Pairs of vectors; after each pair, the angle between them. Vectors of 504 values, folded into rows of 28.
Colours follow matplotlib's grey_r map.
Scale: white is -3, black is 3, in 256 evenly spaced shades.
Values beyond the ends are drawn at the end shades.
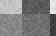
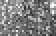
partly aligned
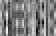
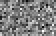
orthogonal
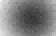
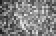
partly opposed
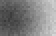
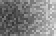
nearly parallel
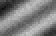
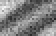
nearly opposite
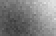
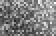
partly aligned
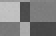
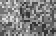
partly aligned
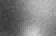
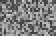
orthogonal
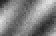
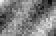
nearly opposite
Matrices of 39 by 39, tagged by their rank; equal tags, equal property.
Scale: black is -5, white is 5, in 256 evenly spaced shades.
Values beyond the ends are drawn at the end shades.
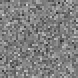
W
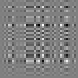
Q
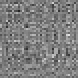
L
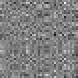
L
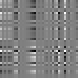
Q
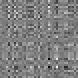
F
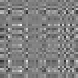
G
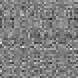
L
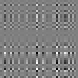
Q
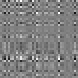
G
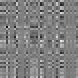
G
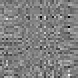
L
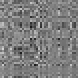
F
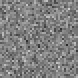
W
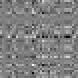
F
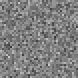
W
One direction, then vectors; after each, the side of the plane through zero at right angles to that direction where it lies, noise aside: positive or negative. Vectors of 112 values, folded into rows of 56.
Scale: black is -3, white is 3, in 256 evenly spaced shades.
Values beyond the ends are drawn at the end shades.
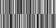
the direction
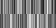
negative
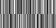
positive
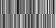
positive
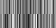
positive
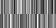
negative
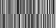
positive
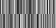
positive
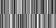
negative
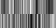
negative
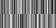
negative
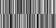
positive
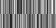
positive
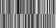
positive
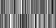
negative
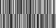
positive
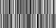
positive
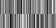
positive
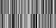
negative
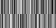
negative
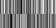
positive
